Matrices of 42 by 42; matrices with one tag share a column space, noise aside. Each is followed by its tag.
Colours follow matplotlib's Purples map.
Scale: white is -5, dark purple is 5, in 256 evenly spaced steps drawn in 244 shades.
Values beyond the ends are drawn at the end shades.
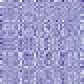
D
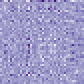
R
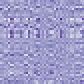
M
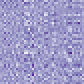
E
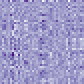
D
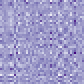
E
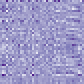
R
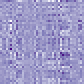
D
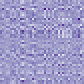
M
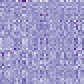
D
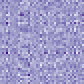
E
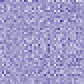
R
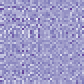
M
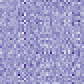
E
